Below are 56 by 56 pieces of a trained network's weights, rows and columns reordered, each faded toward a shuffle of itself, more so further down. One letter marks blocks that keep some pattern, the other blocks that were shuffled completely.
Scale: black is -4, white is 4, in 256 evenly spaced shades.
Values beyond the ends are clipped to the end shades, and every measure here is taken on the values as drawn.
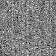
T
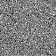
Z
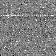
T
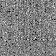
T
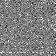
T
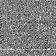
T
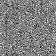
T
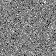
Z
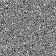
Z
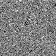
Z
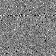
T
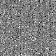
T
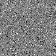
T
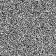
Z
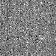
T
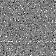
T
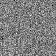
T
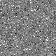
Z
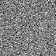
T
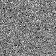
T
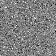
Z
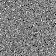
Z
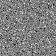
Z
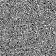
T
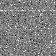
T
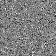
Z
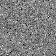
Z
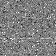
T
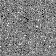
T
